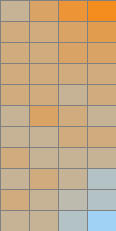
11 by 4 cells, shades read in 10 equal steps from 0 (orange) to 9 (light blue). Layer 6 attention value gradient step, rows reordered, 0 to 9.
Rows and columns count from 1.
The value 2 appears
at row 2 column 4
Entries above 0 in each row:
3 4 4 4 4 4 4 4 4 4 4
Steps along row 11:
same up up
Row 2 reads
4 4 3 2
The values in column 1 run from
4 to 5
